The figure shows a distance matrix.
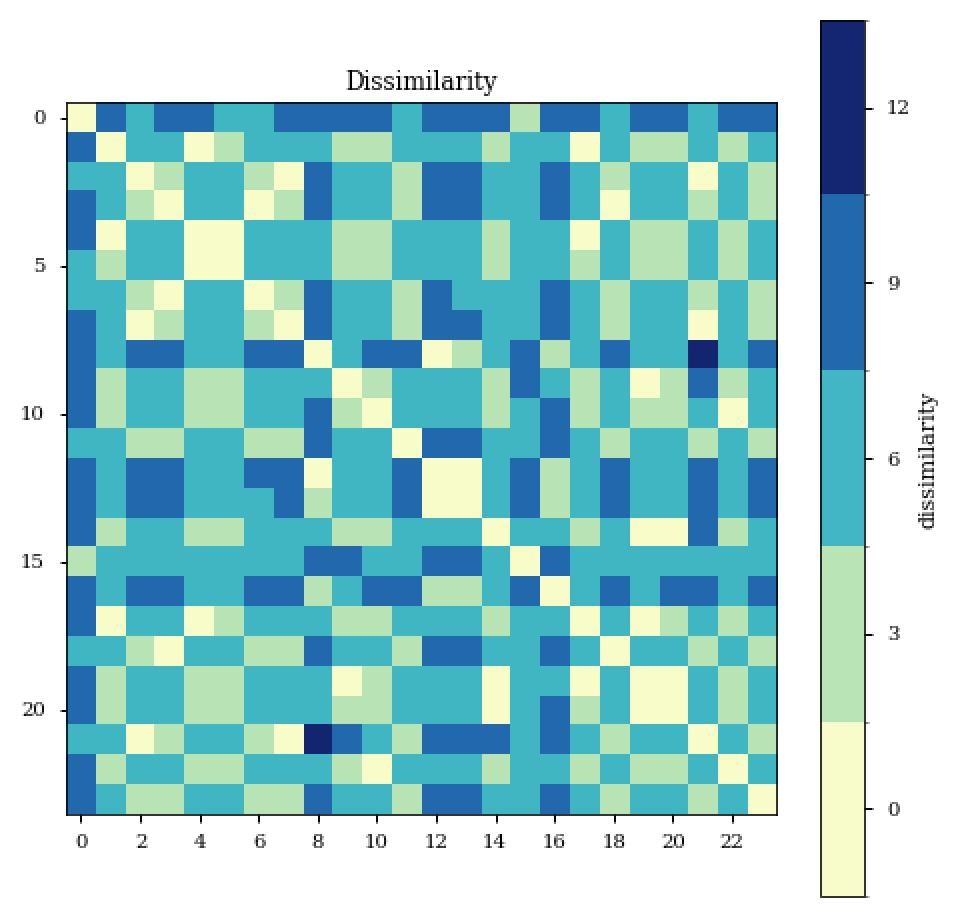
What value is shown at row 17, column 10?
3
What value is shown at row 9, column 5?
3
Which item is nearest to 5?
4
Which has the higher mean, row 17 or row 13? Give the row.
13
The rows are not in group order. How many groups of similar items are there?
4
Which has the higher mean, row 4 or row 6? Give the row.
6
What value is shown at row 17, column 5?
3
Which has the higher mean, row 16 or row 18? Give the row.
16
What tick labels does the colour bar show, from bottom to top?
0, 3, 6, 9, 12
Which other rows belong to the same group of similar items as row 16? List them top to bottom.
8, 12, 13
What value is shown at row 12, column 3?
9
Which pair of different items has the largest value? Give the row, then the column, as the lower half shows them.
21, 8
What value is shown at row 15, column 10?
6
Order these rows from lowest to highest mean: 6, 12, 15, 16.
6, 15, 12, 16
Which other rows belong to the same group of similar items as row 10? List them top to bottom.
1, 4, 5, 9, 14, 17, 19, 20, 22
